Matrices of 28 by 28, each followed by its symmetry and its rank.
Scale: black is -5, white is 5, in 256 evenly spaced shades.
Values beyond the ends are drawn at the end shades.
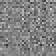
neither, rank five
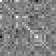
symmetric, rank five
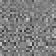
neither, rank five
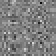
neither, rank five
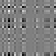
neither, rank one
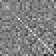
symmetric, rank five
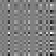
neither, rank one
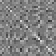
symmetric, rank five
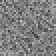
symmetric, full rank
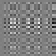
neither, rank one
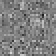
neither, rank five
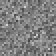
symmetric, full rank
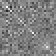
symmetric, rank five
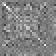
symmetric, rank five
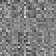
neither, rank five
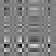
neither, rank one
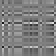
neither, rank one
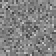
symmetric, full rank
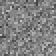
symmetric, full rank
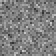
symmetric, full rank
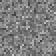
symmetric, full rank
